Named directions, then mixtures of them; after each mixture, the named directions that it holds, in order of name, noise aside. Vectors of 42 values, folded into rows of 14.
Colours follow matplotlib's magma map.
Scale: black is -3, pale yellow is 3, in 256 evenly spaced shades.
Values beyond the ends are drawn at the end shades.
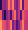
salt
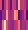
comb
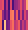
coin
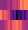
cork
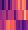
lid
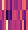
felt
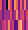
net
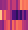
cork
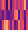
comb, felt, net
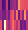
coin, comb, lid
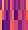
coin, comb, net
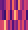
comb, salt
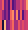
coin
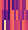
coin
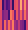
coin, lid, net
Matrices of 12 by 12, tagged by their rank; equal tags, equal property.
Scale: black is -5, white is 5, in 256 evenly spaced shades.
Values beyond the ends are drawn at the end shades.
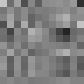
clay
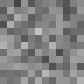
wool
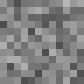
wool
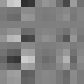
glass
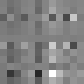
clay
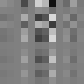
glass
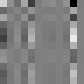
glass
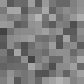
wool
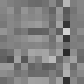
clay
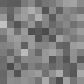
wool
